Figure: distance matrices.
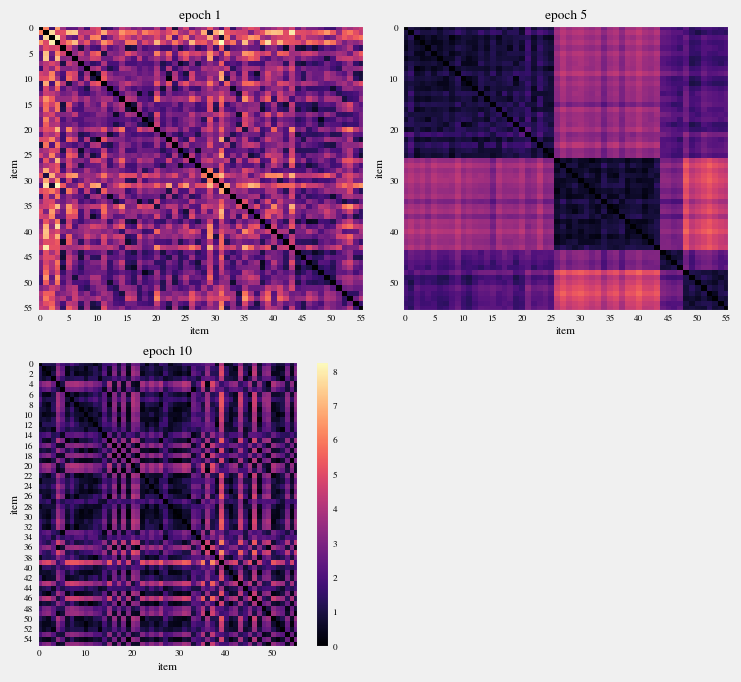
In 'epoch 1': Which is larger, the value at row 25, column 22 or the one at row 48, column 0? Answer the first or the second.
the second
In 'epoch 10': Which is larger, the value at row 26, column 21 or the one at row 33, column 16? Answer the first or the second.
the first
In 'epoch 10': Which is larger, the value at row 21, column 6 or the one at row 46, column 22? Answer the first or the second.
the second
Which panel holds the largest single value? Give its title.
epoch 1
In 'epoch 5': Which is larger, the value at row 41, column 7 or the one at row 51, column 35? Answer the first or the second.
the second
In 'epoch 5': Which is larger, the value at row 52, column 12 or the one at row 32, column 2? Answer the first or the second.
the second
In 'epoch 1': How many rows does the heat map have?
56
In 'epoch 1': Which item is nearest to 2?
31
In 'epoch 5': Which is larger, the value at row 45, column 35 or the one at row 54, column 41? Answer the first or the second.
the second
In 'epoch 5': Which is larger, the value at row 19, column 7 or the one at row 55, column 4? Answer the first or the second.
the second
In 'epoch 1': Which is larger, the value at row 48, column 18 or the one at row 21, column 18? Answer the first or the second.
the second
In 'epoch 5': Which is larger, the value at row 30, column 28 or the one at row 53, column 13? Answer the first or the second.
the second
